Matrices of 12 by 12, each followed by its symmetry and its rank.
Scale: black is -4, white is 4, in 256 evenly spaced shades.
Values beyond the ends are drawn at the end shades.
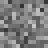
neither, full rank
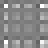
symmetric, rank one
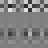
neither, rank one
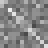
symmetric, full rank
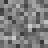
neither, full rank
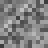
symmetric, full rank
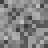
symmetric, full rank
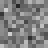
neither, full rank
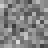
neither, full rank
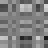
neither, rank one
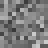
neither, full rank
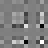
symmetric, rank one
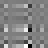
neither, rank one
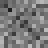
symmetric, full rank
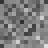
symmetric, full rank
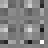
symmetric, rank one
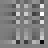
neither, rank one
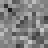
symmetric, full rank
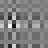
neither, rank one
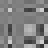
symmetric, rank one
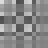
symmetric, rank one
